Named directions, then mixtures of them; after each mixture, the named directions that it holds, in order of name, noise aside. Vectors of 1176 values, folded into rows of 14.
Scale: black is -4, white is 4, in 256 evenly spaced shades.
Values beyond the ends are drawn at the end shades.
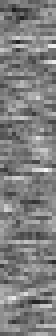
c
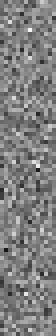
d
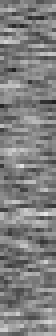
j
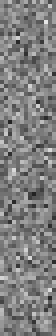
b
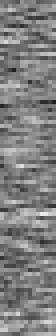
j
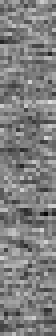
d, j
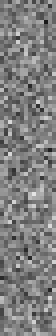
b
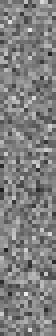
b, d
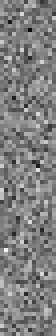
d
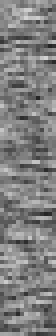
c, j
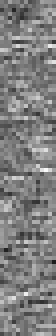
c, d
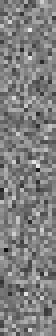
d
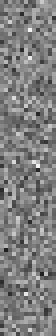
d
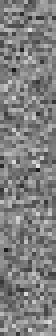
d, j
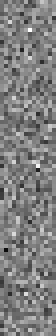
d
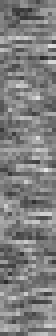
c, j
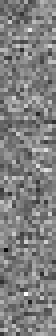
c, d
